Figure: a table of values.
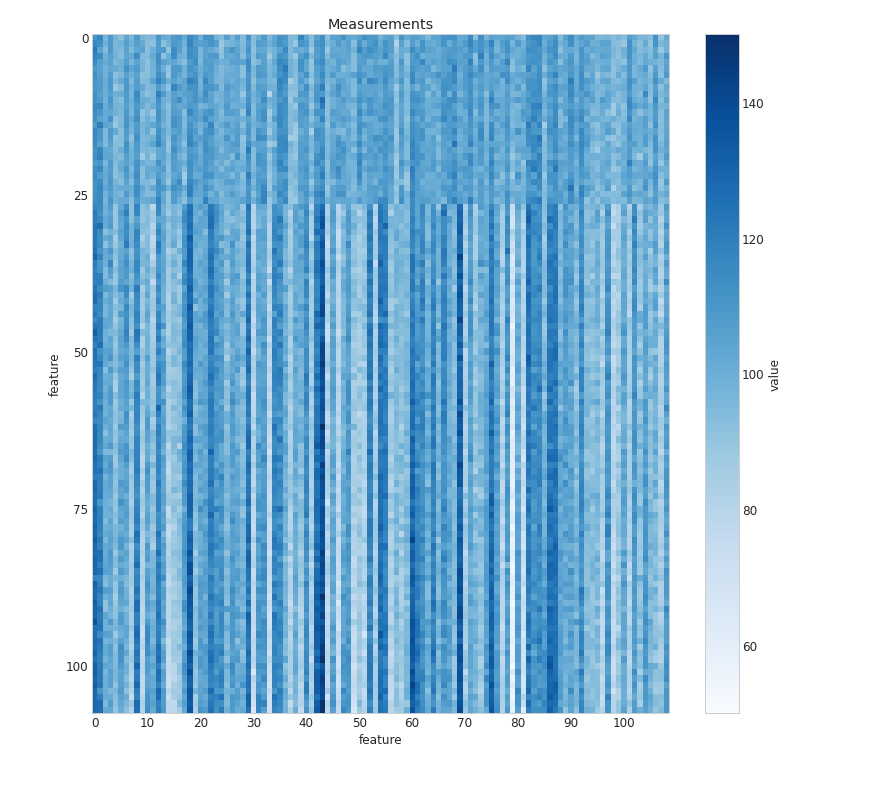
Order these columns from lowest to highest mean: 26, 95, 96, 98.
98, 96, 95, 26
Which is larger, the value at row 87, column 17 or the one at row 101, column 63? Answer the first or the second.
the first
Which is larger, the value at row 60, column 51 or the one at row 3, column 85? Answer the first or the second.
the second
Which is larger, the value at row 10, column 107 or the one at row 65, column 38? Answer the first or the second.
the second
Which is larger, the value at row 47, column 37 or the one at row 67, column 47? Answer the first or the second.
the second
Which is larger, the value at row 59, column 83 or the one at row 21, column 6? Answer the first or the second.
the first
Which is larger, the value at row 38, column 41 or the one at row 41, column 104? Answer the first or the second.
the second
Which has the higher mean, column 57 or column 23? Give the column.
23
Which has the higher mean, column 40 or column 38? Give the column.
40
